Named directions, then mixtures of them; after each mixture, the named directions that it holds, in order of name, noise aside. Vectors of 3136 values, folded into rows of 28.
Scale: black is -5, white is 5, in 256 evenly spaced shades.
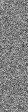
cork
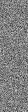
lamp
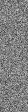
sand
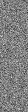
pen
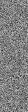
lamp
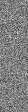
lamp, sand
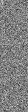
cork, pen, sand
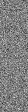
pen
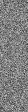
cork, pen, sand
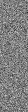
lamp, pen, sand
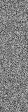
pen, sand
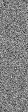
pen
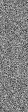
cork, pen, sand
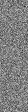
lamp, pen, sand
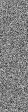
cork, lamp, pen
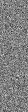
cork, lamp, pen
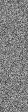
sand
